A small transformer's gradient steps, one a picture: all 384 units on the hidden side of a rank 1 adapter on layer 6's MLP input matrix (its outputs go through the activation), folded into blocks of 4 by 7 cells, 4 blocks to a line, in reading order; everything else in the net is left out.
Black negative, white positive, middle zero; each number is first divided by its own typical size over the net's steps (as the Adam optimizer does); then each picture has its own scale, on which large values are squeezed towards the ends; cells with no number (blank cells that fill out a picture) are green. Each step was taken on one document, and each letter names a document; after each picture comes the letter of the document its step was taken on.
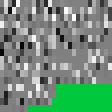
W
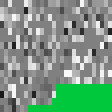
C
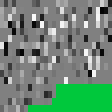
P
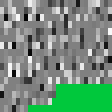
C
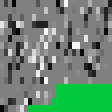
P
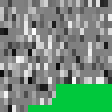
C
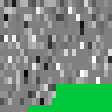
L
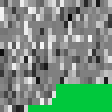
C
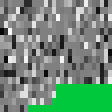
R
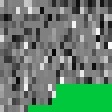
R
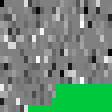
L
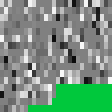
R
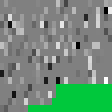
P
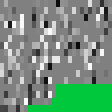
P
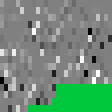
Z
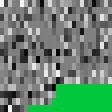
C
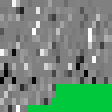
Z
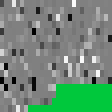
Z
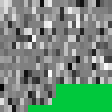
C
